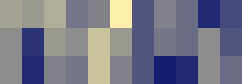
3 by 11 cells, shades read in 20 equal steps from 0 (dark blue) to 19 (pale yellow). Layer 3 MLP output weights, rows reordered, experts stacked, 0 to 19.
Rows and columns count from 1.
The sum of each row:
98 94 75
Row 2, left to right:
10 2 11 10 15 11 5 8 7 10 5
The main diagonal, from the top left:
12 2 9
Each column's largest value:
12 11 13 10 15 19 5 9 7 10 7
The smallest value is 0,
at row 3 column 8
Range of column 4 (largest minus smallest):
2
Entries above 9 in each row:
4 6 3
